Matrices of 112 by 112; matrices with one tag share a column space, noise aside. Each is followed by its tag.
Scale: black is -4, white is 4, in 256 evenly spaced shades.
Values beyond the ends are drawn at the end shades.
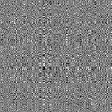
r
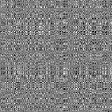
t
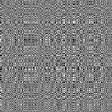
r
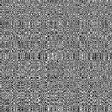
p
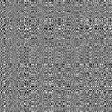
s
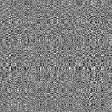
r
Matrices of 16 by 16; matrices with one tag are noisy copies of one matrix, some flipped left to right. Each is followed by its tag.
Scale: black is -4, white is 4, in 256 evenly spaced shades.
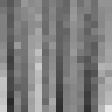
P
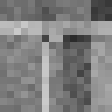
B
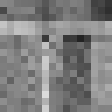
B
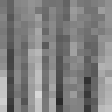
P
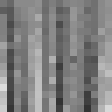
P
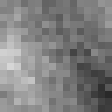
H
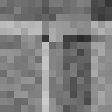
B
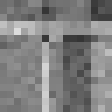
B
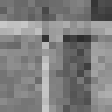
B
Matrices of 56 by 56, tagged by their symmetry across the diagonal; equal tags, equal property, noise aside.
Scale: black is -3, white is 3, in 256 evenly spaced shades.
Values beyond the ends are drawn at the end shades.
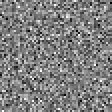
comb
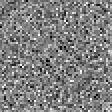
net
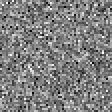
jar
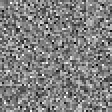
comb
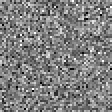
jar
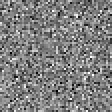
comb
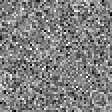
net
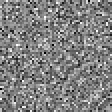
net
